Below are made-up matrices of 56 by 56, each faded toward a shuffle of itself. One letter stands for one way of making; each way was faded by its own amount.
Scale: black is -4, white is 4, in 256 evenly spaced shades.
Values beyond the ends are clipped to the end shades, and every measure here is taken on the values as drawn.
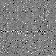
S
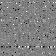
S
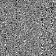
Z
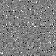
S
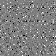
S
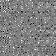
S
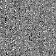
Z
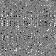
S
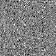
Z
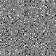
S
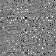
S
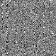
Z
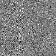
Z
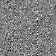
Z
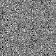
Z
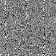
Z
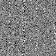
Z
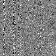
Z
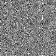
Z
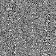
Z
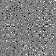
S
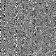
Z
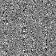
Z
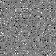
S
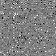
S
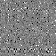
S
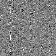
Z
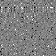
S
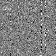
Z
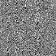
Z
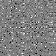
S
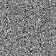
Z
